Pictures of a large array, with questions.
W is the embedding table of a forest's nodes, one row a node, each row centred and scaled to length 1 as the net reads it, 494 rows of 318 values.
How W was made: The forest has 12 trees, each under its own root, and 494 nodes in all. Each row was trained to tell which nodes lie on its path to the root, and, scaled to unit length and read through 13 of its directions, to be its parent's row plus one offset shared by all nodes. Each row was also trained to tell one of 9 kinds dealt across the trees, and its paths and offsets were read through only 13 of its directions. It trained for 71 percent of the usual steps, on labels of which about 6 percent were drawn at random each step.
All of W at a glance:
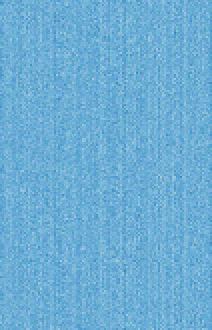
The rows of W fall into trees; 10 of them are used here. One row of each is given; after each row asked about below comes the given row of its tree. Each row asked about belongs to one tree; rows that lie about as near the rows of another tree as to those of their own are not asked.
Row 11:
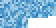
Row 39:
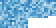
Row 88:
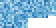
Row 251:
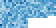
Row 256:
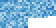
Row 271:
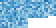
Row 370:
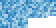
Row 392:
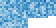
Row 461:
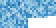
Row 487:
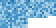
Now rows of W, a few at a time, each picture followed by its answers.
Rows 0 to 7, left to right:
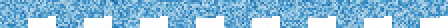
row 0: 251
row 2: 370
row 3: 88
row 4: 370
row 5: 461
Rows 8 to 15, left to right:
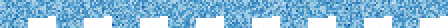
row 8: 88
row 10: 11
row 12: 11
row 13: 88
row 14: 251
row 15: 487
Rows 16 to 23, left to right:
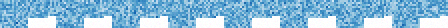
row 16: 461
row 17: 251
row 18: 370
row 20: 370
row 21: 370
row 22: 11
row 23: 88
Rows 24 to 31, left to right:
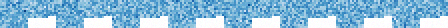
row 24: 88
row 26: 251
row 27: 271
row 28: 370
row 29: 88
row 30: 487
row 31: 251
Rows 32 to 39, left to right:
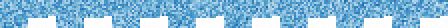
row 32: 487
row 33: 256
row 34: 461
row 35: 487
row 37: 271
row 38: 370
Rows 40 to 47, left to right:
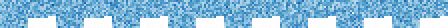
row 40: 39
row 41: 370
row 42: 461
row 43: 88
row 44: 370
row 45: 88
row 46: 271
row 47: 271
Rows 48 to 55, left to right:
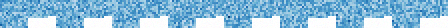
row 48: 256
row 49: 88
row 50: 271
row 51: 487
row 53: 392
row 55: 256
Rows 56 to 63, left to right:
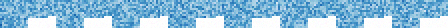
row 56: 487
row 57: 88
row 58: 11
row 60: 487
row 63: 88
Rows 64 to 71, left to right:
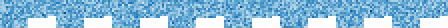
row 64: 487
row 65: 251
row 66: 251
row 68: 392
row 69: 370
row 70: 251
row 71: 11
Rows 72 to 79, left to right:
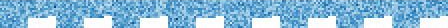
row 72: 487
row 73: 88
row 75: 11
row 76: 392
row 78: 271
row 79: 271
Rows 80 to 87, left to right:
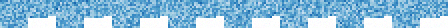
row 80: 271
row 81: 256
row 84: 88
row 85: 392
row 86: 88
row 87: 370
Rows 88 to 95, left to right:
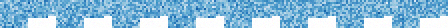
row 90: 88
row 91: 487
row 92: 251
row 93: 392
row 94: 251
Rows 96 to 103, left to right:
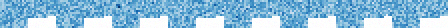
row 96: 487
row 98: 88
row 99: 11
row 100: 271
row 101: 271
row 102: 271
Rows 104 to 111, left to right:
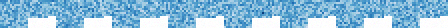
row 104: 251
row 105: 487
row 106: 39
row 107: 88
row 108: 461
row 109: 487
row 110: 88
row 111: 487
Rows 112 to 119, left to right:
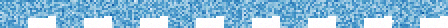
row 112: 39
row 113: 271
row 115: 487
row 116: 251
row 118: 39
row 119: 251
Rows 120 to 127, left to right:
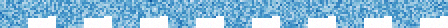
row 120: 487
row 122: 256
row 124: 88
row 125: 271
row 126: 256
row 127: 11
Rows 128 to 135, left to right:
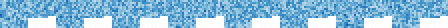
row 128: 11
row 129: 487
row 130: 11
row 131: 271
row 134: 39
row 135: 88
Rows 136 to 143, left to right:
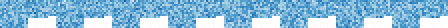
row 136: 370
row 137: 251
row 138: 11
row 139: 251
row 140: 11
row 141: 88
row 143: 251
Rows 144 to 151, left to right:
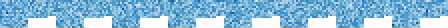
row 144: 370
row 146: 251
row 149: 11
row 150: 370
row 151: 88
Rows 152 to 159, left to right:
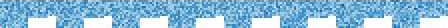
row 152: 256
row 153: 39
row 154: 11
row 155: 487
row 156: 271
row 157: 271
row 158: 88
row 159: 271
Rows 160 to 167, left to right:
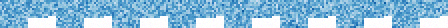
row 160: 39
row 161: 11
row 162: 11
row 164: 88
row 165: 39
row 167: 487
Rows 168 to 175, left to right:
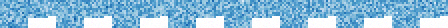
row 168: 251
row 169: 39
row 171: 11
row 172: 487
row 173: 271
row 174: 251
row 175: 271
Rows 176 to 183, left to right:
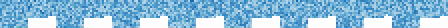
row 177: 271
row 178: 271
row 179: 392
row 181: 11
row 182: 487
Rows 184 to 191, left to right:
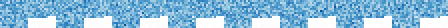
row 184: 251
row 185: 39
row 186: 39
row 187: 392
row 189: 487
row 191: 392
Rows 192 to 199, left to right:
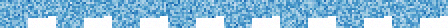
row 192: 487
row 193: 251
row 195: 370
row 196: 487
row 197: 461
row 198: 39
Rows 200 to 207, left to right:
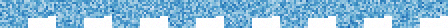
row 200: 39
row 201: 39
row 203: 487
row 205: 370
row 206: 88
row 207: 271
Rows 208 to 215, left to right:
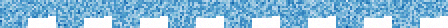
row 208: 11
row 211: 11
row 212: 11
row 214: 11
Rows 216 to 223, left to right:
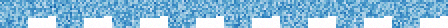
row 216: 39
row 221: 461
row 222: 251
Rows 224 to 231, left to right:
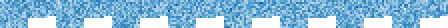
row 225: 370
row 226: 271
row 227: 370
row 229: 251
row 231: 88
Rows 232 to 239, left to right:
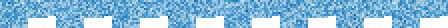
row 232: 487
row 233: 392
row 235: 11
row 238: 370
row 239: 487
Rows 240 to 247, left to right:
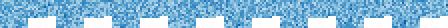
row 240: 461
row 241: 370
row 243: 392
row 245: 251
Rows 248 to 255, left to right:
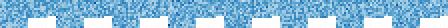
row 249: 392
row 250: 487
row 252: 271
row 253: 271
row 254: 251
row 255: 39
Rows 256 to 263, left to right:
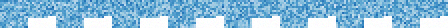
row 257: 271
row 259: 487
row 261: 11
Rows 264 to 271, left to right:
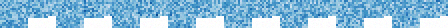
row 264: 39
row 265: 271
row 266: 11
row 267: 370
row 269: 251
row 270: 88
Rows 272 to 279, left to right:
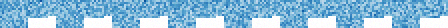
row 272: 392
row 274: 11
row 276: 271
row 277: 39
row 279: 88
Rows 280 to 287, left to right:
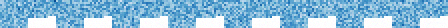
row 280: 370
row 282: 11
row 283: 11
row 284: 271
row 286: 11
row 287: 39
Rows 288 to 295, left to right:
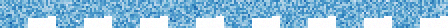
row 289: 88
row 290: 39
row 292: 39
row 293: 487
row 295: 271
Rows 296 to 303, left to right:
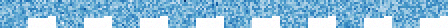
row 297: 256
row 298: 88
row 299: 392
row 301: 256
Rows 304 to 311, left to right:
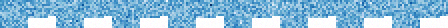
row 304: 461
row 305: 11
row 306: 88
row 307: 461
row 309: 251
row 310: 370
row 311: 251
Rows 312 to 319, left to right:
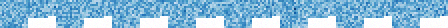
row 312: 271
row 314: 370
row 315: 251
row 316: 11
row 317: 487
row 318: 11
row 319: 256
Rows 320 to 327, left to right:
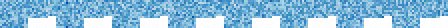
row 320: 370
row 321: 39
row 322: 88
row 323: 251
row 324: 251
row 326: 88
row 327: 461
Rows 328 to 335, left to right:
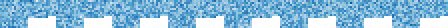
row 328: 88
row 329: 88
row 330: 88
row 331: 88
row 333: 11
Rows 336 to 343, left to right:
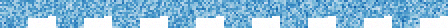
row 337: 370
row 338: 88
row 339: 487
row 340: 392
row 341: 461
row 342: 88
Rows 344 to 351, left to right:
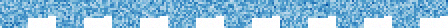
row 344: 487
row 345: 39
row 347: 251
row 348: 88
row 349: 392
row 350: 370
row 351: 370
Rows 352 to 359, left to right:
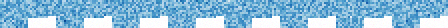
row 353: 39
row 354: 271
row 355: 11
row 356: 271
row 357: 11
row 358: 11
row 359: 271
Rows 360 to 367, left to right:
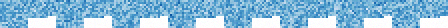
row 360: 11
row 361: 271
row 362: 11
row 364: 88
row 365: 392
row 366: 88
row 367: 487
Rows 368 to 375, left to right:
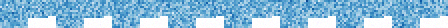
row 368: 487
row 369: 271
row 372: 370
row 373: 370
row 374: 88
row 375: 487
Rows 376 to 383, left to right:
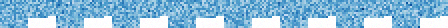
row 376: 251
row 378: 271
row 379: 88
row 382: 256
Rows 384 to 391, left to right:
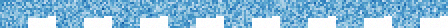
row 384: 256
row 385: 370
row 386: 251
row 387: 271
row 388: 392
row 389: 11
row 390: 392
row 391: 256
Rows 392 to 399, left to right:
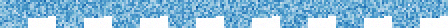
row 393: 392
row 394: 39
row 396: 370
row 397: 88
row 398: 39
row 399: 271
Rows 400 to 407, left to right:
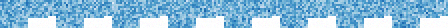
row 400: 370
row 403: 370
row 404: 39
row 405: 487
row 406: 271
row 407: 370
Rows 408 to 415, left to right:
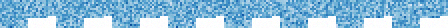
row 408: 487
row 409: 11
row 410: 11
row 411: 39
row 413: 11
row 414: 271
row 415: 39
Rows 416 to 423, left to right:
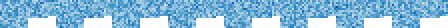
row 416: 251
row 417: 487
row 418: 461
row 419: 370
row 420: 11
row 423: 39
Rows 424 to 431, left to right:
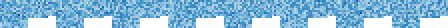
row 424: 271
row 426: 487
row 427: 39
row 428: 370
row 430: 487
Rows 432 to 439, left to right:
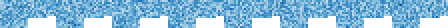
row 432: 487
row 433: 11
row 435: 370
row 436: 461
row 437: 256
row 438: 271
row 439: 271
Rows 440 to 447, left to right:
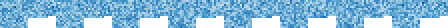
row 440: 11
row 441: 392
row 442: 271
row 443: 88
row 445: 88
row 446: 251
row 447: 11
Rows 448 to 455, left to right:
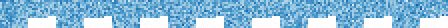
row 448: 487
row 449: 251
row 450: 256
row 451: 370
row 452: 487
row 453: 11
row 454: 271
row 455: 370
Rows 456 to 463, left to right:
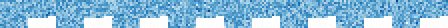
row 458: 487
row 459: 370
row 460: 487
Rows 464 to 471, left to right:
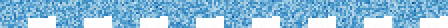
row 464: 271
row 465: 39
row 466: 11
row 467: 251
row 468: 370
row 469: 11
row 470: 11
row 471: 271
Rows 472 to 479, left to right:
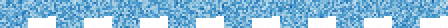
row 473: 487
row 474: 88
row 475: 487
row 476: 11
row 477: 461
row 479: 88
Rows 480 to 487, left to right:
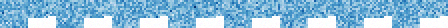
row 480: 392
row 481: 88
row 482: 487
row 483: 392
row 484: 487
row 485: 487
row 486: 88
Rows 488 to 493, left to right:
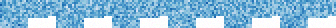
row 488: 11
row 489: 88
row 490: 487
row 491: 392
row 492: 271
